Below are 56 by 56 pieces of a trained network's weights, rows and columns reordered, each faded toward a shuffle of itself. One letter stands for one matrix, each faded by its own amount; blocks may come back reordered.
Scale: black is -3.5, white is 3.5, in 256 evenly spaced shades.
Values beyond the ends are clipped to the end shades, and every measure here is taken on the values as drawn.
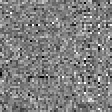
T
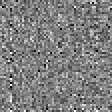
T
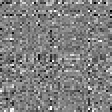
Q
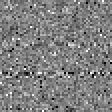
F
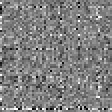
Q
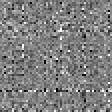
Q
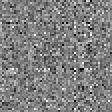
T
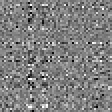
Q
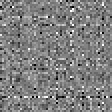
Q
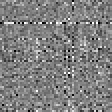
Q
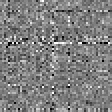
Q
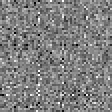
T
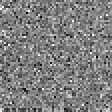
F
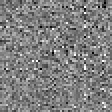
T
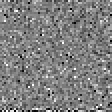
F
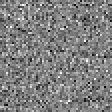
F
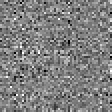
T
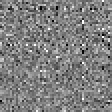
T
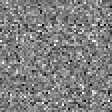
F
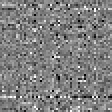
Q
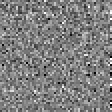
T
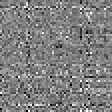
Q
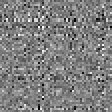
Q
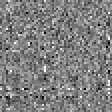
T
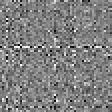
Q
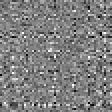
Q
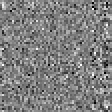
T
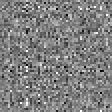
T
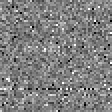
F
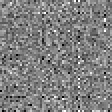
T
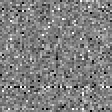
F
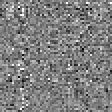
T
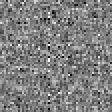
T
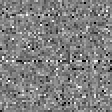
F
